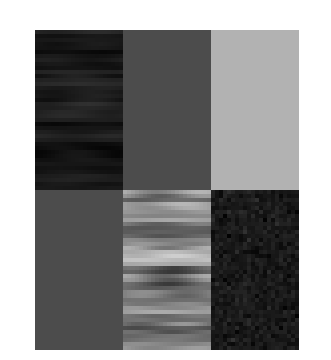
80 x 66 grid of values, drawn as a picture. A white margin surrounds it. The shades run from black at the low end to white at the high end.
The table splits into 2 rows of 3 panels. Panel 1,1: very low, streaked across, faint in contrast. Panel 1,2: low, flat. Panel 1,3: high, flat. Panel 2,1: low, flat. Panel 2,2: middling, streaked across, strong in contrast. Panel 2,3: very low, fine-grained, faint in contrast.
